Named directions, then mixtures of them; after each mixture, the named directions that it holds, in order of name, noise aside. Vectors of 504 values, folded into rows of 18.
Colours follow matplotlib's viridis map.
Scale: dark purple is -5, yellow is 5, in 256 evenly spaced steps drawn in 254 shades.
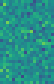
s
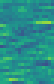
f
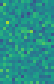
s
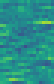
f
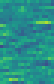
f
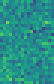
f, s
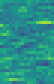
f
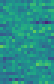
f, s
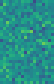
s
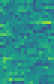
f, s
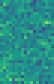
f, s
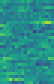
f, s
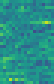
f, s
